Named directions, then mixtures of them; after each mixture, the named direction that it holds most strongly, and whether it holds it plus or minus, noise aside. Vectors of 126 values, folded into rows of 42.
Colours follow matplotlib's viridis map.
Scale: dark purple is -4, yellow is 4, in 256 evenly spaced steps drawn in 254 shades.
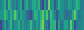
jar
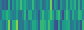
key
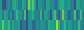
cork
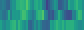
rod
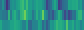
rod, plus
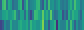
jar, plus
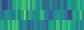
rod, plus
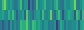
cork, minus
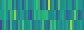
jar, plus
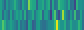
cork, plus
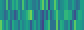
jar, minus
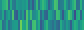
cork, minus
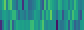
jar, plus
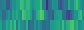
rod, plus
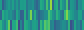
key, plus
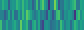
jar, minus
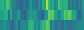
rod, minus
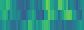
rod, minus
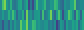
cork, minus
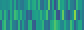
jar, plus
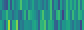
key, plus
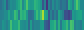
rod, plus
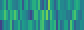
jar, plus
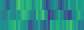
rod, plus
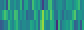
jar, plus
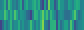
jar, plus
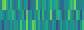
cork, minus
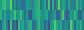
key, minus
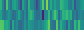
jar, minus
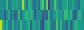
jar, minus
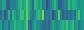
rod, plus
